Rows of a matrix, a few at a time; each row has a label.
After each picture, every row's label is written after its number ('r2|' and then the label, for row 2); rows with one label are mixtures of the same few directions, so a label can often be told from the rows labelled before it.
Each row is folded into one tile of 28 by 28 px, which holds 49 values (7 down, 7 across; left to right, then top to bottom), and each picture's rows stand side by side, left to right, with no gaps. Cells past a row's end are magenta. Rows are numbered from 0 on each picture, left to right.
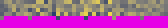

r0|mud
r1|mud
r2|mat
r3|mat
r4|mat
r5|mud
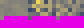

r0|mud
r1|mud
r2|mud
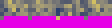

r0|mud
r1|mud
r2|mat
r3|mud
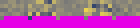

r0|mud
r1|mat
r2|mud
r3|mat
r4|mud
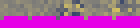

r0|mat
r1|mud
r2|mat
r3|mat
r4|mud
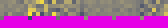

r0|mat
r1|mat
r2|mud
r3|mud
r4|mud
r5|mud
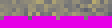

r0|mud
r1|mat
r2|mat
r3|mud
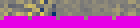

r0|mat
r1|mud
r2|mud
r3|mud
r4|mat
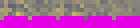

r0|mat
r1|mud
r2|mat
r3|mat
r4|mud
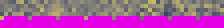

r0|mat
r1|mud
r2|mud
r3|mat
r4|mud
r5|mud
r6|mud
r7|mat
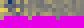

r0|mud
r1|mat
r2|mud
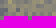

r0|mud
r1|mat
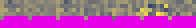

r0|mud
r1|mud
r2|mud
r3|mat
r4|mat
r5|mat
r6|mat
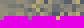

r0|mat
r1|mud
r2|mat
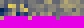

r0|mat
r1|mat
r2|mud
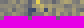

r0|mud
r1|mud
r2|mat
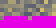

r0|mud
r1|mud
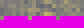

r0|mat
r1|mat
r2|mud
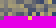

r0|mat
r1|mat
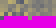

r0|mat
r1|mud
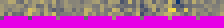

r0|mat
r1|mat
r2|mud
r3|mat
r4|mud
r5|mud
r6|mud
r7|mud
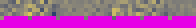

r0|mud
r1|mud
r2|mud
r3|mud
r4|mat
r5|mud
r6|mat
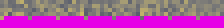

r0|mat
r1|mud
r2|mud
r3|mat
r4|mud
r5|mat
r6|mud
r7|mat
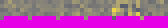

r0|mud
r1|mat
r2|mat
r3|mud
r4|mat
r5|mat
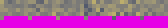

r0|mud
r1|mud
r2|mud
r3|mud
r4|mat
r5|mat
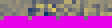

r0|mud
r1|mat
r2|mud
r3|mat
